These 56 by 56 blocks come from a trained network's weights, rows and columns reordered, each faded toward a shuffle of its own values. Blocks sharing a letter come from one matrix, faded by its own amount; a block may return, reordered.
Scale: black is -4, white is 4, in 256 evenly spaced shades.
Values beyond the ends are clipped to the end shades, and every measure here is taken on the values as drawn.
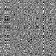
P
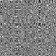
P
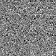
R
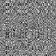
P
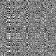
P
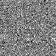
R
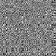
P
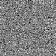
R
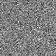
R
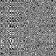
P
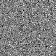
R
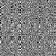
P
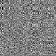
P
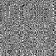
P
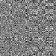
P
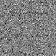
R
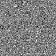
R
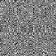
P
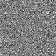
R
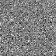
R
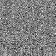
R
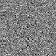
R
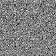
R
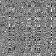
P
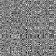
P
